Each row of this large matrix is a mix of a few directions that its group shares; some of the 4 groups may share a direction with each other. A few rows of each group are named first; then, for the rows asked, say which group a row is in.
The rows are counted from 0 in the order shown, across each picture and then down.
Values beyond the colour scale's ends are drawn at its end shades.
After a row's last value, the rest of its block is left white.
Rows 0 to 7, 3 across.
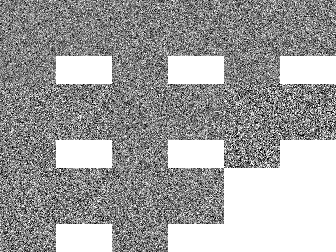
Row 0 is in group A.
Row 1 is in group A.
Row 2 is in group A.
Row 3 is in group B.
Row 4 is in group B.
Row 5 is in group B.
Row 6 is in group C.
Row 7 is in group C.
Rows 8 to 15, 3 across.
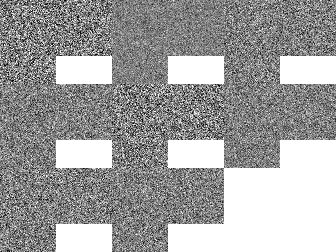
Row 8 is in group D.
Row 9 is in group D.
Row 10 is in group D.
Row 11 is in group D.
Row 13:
A
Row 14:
C
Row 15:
D
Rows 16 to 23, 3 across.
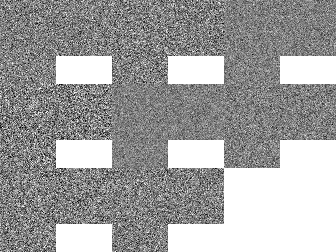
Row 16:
B
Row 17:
D
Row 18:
C
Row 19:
D
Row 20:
A
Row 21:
D
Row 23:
B
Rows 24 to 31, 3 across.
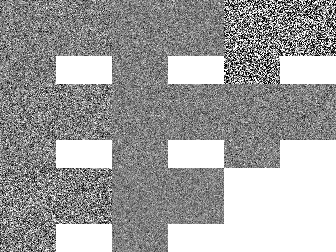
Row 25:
D
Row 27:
A
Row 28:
C
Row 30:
D
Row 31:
B
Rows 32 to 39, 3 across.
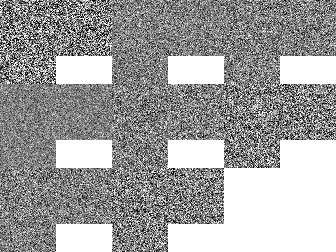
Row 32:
C
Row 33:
B
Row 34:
C
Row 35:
C
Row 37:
D
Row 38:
A
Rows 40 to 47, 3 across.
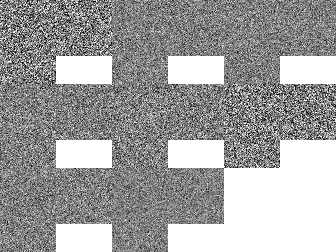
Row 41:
C
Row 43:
D
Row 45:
A
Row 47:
B
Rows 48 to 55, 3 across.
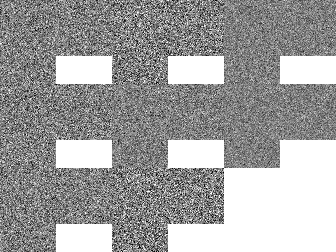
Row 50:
B
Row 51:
B
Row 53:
B
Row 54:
C
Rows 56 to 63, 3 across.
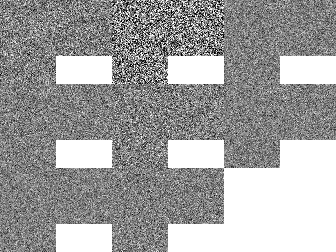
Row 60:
D
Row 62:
B
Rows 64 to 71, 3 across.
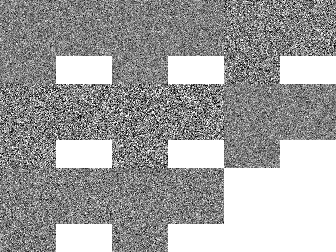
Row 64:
A
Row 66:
C
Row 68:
A
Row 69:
A
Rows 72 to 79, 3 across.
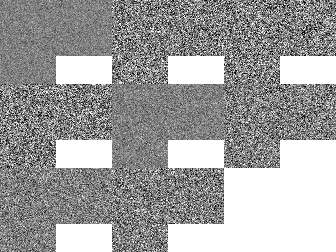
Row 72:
D
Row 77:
B
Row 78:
A
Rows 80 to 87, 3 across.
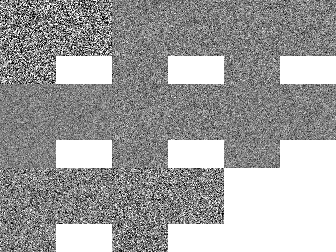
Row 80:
A
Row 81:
D
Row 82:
C
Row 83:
B
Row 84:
D
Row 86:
D
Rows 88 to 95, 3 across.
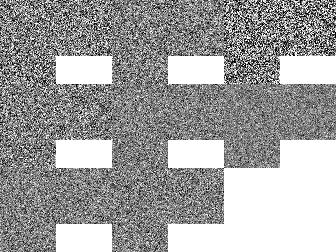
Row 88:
B
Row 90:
A
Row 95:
B
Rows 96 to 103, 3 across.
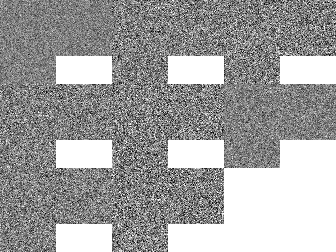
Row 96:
C
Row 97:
C
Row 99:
C
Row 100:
C
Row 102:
D
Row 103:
C
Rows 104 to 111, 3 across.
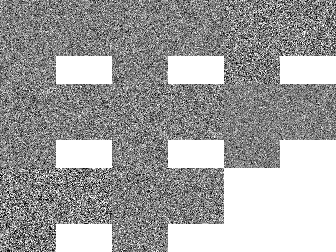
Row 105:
A
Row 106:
B
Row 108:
A
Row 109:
B
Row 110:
C
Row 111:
B
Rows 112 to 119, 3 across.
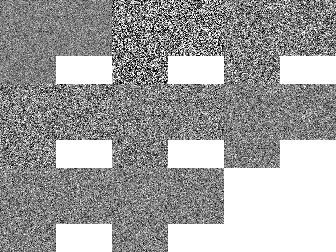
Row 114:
A
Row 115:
B
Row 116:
C
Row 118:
D
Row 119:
D
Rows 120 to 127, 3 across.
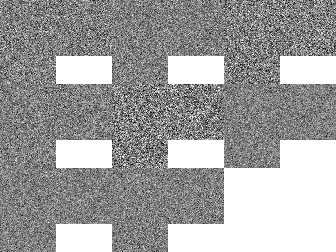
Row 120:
C
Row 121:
C
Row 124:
A
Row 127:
B
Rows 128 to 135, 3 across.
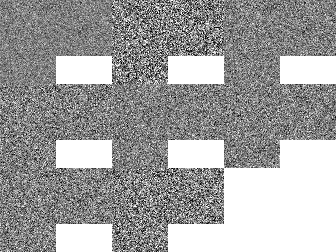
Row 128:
A
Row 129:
B
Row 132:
D
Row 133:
A
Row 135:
C
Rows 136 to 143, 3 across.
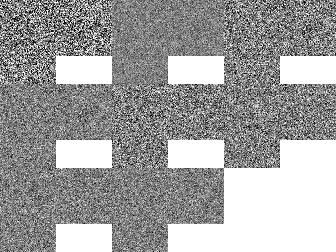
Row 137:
A
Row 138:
A
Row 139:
A
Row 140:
C
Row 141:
D
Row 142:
D
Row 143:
A
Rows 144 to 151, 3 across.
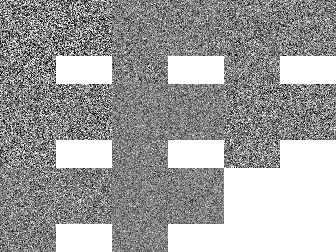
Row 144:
D
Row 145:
B
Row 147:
C
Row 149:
C
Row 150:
B
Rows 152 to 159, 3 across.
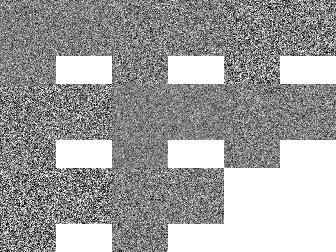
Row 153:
B
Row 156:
A
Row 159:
C
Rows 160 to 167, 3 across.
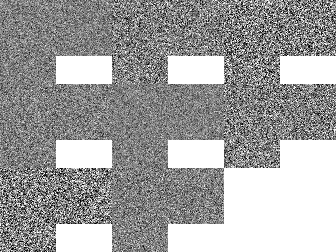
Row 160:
D
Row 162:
D
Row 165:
C
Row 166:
A
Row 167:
B
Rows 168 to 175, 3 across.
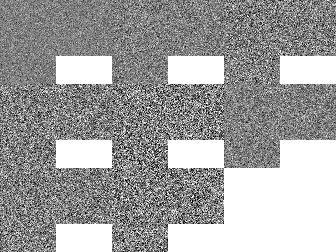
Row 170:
B
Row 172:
B
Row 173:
B
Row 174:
C
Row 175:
A
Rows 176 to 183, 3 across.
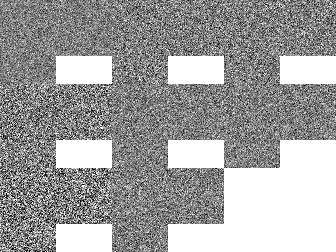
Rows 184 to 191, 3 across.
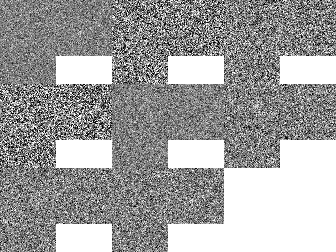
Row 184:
B
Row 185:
B
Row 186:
D
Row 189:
D
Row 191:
B
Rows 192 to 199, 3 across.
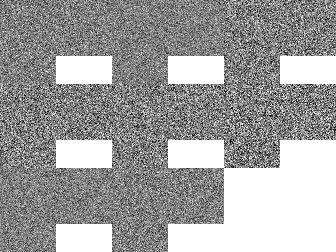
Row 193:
D
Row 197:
C
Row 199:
D
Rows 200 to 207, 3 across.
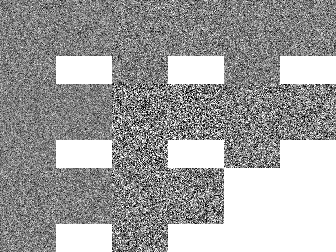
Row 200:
A
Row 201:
C
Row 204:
D
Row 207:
B
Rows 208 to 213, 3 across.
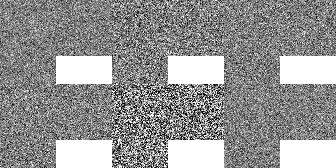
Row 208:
D
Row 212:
C
